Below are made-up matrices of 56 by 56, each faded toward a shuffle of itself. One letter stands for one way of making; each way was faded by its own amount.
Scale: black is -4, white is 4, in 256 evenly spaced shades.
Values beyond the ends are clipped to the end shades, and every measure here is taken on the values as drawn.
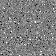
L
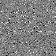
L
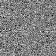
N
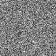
N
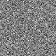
N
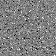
L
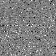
L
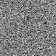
N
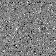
L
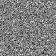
N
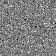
L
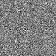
N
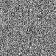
N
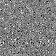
L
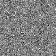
N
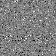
L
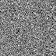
N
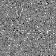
L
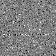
L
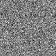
N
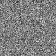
N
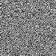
N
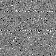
L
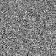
N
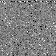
L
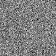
N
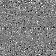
L
